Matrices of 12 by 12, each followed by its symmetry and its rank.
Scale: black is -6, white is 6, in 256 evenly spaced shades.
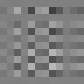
neither, rank one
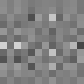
neither, rank two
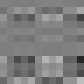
neither, rank one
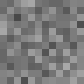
symmetric, full rank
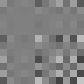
symmetric, rank one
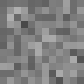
symmetric, full rank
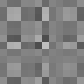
symmetric, rank one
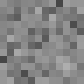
symmetric, full rank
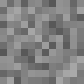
symmetric, full rank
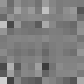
neither, rank two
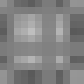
symmetric, rank one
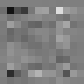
neither, rank two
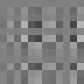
neither, rank one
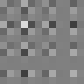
symmetric, rank one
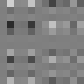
neither, rank one
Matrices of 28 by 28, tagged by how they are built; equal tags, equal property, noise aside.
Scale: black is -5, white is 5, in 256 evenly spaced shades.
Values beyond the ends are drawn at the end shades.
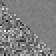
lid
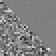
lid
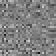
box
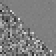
lid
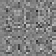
box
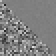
lid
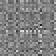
box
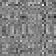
box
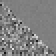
lid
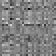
box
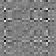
box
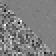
lid
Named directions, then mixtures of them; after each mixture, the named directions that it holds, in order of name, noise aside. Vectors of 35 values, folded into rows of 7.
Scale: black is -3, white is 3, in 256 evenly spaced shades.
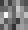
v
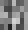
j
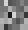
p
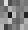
p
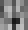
j, v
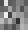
p, v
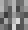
j, v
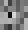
j, p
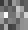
j, v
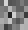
p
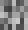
j
